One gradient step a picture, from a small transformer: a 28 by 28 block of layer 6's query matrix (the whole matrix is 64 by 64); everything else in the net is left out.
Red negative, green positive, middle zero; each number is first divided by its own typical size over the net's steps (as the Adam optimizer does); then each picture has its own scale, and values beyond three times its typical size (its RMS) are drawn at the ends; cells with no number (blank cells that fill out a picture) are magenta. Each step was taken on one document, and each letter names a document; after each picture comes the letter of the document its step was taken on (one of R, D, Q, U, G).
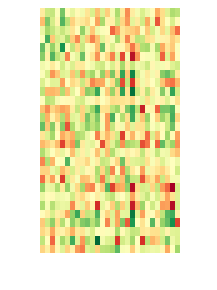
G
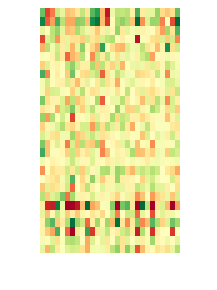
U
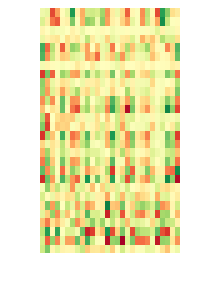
G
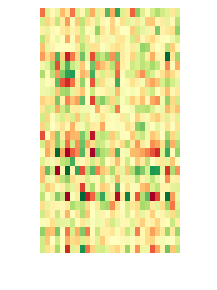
U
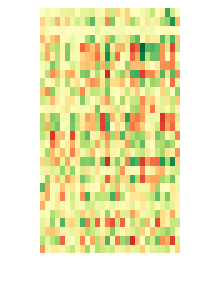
G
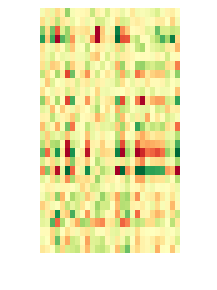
U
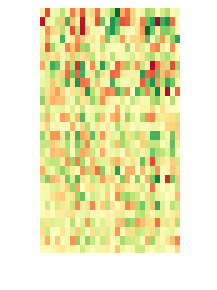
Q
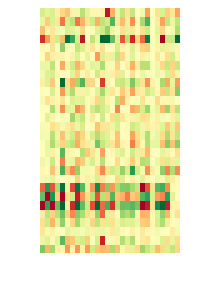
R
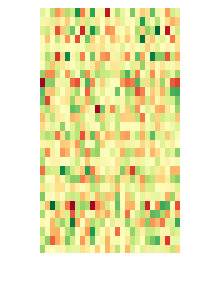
U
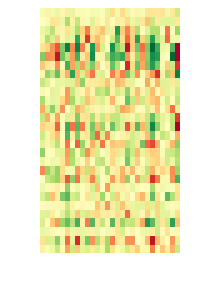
Q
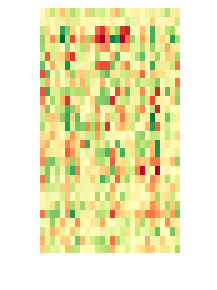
Q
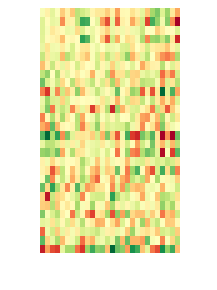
G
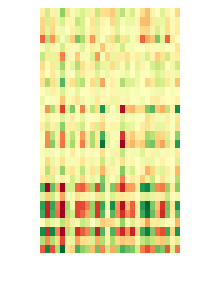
R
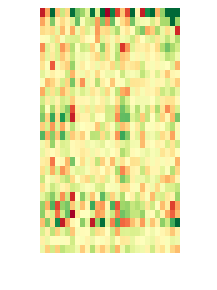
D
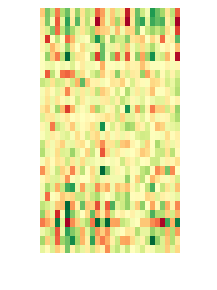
U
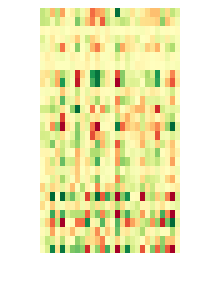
D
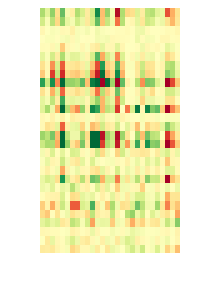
D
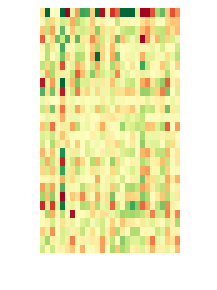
R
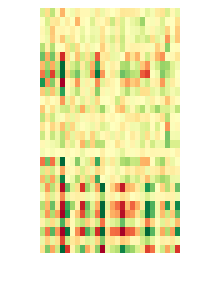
R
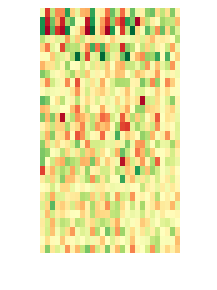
Q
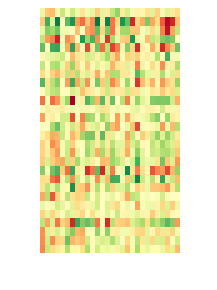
G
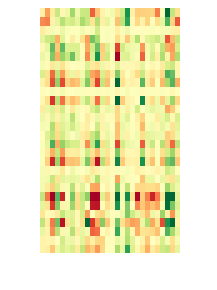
D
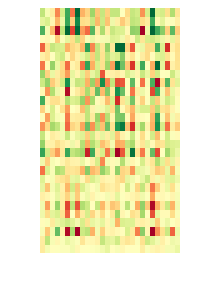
Q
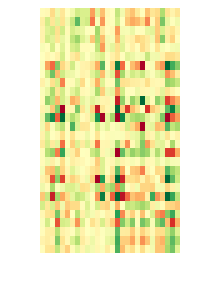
D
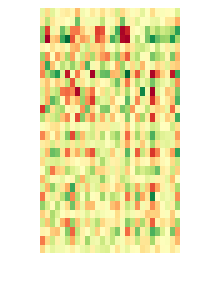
Q
